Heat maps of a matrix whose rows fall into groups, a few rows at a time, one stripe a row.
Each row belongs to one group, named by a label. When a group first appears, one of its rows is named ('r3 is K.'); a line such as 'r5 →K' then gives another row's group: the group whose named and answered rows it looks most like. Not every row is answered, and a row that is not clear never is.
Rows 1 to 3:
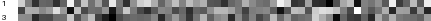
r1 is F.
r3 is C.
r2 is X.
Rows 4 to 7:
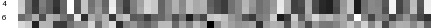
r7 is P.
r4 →F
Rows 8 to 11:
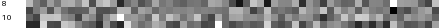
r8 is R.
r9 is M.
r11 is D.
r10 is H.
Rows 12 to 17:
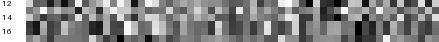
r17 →C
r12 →F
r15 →D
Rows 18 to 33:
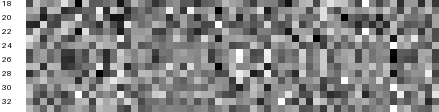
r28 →M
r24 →R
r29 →H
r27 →P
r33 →R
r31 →F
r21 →D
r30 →R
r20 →C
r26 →M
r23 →P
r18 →X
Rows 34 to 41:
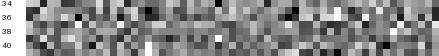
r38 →R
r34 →P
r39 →D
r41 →F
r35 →X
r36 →X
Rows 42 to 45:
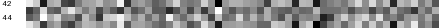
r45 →P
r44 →H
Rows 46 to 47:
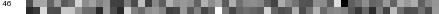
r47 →D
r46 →C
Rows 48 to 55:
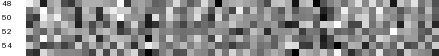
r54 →F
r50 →H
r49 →H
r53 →H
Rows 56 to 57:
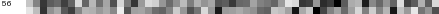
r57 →P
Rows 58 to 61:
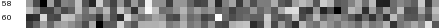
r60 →D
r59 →F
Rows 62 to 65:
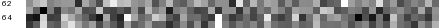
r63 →C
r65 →D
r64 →D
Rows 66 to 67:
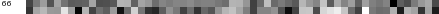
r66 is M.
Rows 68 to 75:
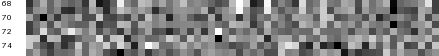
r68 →M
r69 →M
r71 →M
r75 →C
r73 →P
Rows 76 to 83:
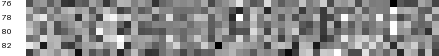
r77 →R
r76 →M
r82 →P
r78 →H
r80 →R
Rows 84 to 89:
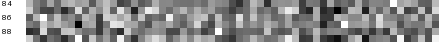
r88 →D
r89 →F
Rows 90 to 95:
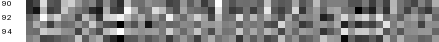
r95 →C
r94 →H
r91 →D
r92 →H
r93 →C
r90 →D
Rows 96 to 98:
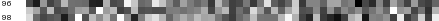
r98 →F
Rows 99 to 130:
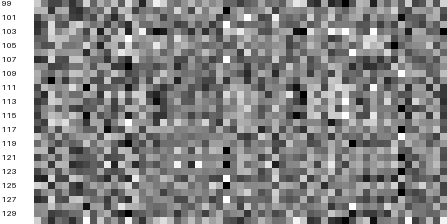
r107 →D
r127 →D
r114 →M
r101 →M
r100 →P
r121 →M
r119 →C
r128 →H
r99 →F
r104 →H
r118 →R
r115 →X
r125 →P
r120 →P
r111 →X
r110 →C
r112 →X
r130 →F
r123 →M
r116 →H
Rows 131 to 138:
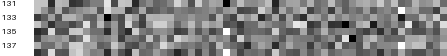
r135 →D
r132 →R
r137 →R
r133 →M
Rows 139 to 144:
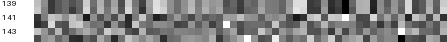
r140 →F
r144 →M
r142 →D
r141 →X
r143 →R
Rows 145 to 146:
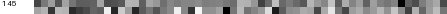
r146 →P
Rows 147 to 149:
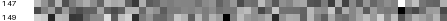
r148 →M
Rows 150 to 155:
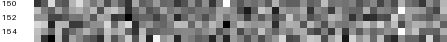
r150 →D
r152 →C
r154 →R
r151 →R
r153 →P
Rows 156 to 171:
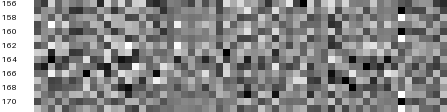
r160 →M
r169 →R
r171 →R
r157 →M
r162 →H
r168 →C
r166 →H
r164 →C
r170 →M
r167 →F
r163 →P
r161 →R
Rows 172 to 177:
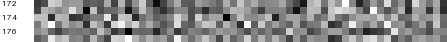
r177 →H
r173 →X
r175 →H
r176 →C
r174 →P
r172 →X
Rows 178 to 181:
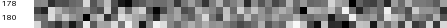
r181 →F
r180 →H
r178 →C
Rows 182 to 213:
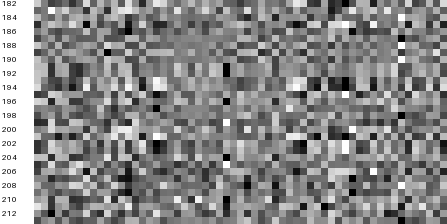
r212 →C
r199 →D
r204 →P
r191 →P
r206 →X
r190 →R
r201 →F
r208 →R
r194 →F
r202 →X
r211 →P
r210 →P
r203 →X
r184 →R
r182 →F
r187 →M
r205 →D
